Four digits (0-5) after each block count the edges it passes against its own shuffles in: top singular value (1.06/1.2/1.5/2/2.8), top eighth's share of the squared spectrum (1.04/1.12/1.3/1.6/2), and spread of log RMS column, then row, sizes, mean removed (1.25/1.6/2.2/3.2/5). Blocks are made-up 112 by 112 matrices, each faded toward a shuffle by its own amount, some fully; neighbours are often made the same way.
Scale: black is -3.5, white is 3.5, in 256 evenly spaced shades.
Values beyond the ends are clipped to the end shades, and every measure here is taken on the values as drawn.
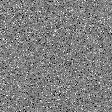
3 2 0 1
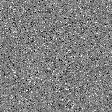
3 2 1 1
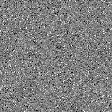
4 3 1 1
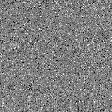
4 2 1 1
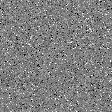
2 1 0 0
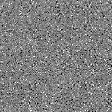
4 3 2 2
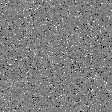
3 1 0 0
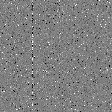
4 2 1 0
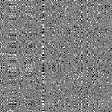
5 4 3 2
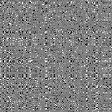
5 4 3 3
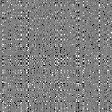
5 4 3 3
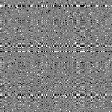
5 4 3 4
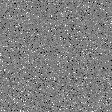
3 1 0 0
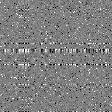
5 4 2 3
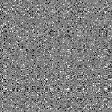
5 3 2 3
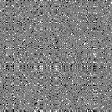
5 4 3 3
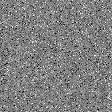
3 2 0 0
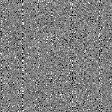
4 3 3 2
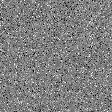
2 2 1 0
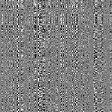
5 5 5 3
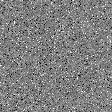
0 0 0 0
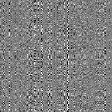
5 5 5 2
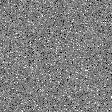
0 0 0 0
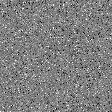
2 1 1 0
